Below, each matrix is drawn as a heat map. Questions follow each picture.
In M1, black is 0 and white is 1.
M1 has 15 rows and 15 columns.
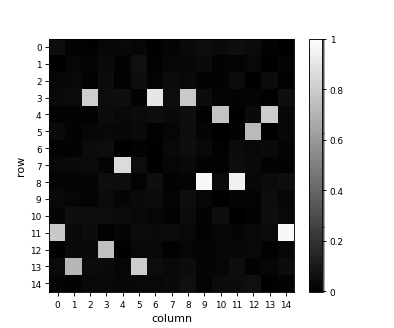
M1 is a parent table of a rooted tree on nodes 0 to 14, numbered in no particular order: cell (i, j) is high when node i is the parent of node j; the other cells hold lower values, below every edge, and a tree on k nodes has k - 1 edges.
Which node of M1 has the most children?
3
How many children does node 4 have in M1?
2
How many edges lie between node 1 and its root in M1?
3
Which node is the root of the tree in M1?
7
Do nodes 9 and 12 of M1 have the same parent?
no
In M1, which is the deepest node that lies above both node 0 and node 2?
3
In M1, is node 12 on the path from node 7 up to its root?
no
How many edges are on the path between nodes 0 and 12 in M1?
4
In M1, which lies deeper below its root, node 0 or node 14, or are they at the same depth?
the same depth
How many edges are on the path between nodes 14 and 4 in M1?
7
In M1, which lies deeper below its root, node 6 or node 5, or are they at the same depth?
node 6
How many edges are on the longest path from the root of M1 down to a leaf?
8
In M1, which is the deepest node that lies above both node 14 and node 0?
11
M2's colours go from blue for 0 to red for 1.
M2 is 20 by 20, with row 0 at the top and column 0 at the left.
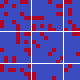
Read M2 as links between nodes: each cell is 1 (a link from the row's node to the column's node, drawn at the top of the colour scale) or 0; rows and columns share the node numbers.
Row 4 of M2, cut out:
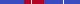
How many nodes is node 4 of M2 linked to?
5
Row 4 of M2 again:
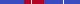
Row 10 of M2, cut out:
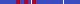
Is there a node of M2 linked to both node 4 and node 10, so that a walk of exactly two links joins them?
yes
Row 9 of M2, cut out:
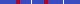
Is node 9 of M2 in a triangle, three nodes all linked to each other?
no
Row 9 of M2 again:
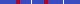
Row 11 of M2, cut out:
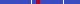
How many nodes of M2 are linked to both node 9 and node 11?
0
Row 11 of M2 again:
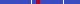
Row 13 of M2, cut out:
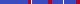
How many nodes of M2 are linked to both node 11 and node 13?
0
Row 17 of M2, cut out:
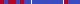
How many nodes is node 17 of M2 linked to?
5
